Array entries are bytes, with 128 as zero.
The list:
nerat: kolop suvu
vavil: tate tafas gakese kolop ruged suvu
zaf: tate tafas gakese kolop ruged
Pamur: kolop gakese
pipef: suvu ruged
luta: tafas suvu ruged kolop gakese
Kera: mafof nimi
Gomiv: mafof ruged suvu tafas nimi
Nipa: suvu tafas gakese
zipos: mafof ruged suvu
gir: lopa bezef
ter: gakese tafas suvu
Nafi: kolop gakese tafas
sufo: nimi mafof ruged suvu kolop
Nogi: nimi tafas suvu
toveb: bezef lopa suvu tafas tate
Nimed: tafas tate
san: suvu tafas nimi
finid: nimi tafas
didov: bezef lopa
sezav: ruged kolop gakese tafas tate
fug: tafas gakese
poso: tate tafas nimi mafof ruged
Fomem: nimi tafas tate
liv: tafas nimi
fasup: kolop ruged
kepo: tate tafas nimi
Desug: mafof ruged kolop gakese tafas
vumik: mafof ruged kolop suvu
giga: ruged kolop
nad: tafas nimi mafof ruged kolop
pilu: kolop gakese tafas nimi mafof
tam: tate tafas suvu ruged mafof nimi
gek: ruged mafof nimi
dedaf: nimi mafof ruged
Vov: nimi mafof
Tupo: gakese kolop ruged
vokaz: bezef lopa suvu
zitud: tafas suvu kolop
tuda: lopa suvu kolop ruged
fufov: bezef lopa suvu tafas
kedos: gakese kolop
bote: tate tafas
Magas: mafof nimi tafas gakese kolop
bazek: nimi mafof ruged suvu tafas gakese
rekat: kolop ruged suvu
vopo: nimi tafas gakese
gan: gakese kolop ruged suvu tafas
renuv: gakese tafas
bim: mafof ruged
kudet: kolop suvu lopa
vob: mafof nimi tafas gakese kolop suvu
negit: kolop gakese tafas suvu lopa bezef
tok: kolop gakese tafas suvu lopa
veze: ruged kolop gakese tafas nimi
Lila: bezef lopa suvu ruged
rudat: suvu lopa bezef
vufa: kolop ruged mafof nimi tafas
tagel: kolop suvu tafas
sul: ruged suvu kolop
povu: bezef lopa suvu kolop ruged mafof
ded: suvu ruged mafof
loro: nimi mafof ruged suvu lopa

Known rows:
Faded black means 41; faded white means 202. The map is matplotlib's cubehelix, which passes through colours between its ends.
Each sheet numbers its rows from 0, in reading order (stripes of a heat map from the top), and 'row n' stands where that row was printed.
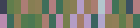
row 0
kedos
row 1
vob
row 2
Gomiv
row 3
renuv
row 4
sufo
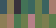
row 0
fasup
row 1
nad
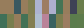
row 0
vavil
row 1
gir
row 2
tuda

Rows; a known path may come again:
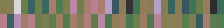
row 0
fug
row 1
nad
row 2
luta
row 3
fufov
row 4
fasup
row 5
bazek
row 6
Tupo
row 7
pipef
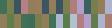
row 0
sufo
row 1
vavil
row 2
kepo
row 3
san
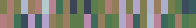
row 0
kudet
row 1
renuv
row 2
tuda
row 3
kedos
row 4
rudat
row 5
gir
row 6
bim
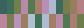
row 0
gek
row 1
finid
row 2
Magas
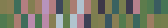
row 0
vob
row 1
Desug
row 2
liv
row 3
zipos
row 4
sul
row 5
dedaf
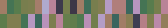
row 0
povu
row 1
Nafi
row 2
giga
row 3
Gomiv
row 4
vokaz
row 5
tam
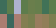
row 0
Pamur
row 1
poso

